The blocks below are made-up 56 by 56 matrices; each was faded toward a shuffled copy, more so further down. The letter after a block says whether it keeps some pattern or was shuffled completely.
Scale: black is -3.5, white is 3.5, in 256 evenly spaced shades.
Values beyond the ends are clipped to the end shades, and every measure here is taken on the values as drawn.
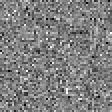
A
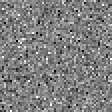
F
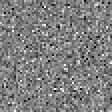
F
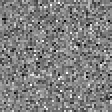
F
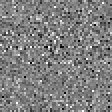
A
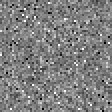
F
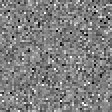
F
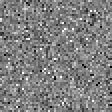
F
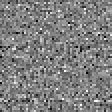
A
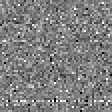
A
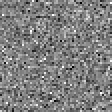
F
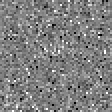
F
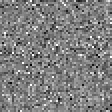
A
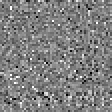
A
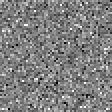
F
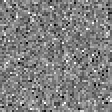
F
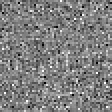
A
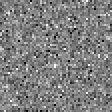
F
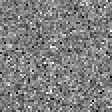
F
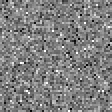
F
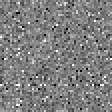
A
